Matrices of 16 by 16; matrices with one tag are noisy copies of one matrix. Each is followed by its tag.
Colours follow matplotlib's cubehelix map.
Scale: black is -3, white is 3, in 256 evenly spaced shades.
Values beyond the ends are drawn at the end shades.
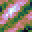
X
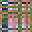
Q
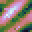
X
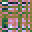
Q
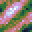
X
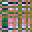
Q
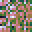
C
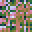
C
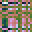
Q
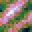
X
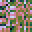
C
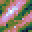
X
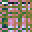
Q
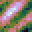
X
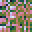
C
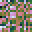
C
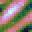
X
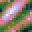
X
